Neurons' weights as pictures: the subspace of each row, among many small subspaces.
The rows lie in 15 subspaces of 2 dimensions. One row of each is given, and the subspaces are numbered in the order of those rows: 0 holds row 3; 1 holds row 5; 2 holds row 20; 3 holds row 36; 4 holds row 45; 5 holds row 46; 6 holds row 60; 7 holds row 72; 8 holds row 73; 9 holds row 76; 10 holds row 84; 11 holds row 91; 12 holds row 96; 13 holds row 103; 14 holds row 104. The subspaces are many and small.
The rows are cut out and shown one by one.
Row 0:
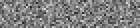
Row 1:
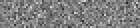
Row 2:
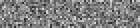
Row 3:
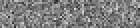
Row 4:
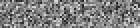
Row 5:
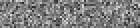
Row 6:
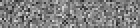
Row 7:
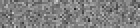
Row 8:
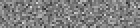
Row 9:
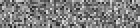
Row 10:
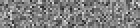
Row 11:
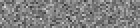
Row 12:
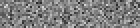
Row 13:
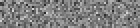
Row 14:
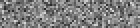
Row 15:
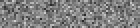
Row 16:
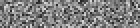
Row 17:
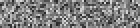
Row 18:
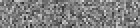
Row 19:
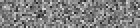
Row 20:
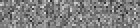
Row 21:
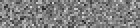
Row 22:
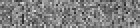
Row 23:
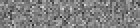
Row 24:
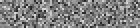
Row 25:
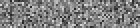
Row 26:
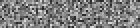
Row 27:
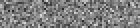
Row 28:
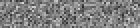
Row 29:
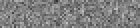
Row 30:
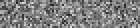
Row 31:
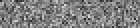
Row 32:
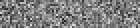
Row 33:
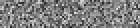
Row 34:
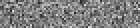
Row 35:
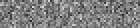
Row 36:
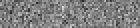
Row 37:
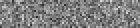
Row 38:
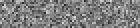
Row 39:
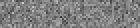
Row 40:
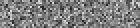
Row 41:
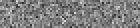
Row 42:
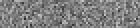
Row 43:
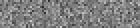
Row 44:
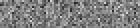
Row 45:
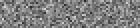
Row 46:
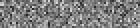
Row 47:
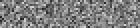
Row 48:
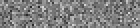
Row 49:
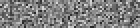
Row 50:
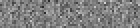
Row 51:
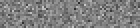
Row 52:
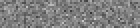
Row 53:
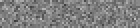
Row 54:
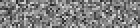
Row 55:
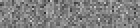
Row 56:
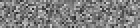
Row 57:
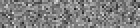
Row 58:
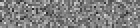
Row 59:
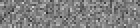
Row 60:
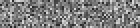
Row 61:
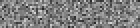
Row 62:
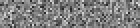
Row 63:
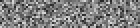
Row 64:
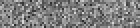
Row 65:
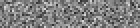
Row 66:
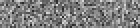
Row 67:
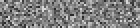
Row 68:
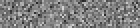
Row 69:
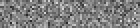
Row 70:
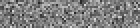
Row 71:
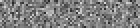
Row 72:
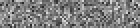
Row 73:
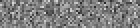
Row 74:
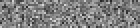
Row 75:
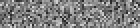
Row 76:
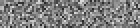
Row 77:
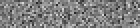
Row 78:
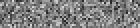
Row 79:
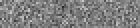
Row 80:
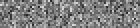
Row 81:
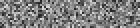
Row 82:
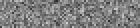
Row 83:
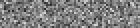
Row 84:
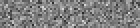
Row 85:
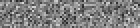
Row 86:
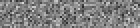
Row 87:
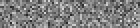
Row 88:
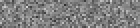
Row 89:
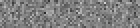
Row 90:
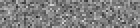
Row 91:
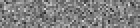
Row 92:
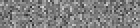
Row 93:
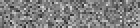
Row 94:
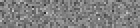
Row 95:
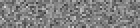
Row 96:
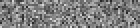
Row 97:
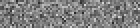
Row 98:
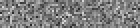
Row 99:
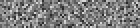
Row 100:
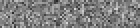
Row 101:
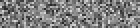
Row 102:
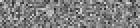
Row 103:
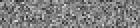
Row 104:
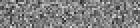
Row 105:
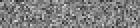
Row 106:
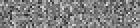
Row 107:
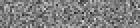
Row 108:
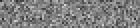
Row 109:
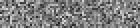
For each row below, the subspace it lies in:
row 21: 10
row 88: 12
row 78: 7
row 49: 6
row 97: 14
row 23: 10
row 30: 9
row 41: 14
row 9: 6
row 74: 12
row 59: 10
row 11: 4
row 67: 8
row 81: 0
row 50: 8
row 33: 9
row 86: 1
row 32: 11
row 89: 8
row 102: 8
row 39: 7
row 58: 5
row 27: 11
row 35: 2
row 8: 4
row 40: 10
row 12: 7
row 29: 0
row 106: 2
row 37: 12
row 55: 2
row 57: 0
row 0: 4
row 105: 13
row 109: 11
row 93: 5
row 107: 9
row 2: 6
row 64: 12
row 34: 14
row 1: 3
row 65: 9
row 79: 3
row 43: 8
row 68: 3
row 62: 10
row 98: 11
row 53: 13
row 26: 6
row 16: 9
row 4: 1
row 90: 14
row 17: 7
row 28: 1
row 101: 11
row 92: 2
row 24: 3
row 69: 5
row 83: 11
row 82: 0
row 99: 3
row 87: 5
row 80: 2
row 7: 0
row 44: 2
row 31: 13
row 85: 1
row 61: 6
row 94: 5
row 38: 4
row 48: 2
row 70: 14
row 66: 4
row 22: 12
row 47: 10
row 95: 7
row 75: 7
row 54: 14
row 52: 14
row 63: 12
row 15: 9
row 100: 0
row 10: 10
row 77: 4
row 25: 6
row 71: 8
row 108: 13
